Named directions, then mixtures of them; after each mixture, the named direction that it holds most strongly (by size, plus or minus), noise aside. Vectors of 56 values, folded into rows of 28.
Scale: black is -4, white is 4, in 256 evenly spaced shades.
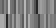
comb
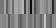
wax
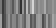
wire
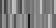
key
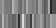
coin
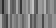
wire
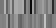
wax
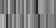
comb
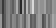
wire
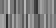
comb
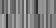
comb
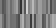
wire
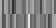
key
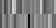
key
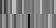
key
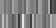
coin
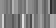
coin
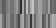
wire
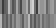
wire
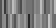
key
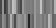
key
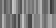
coin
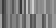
wire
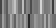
key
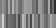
coin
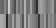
comb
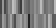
key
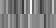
wax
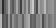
wire
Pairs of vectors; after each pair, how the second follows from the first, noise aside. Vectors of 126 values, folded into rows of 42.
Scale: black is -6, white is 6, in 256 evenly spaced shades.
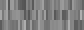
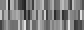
scaled up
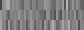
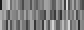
scaled up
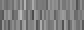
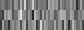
scaled up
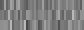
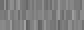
shrunk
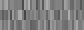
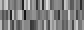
scaled up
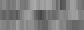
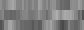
wrapped around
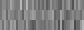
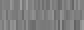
shrunk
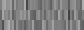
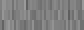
shrunk
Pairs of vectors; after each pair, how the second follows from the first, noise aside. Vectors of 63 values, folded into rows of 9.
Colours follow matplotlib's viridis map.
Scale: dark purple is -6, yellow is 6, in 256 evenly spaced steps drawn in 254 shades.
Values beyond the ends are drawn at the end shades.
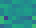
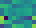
scaled up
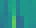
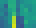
scaled up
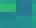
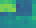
scaled up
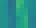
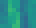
reversed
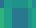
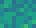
shuffled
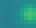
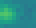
reversed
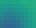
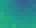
reversed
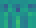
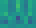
reversed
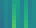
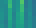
reversed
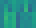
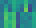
scaled up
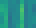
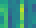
scaled up
